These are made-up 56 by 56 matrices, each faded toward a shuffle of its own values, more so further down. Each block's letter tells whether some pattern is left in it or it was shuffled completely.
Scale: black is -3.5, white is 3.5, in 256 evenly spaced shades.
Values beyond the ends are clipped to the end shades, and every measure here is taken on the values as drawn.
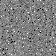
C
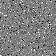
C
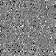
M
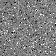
C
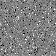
C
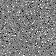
C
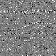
M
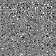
M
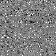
M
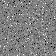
C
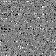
M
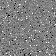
C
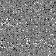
M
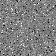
C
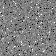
C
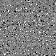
M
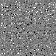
M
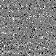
M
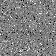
C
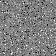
C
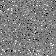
M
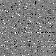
M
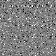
M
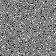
C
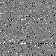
M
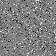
C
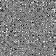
M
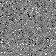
C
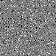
M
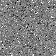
C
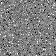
C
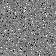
C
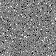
C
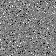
C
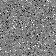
C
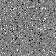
M
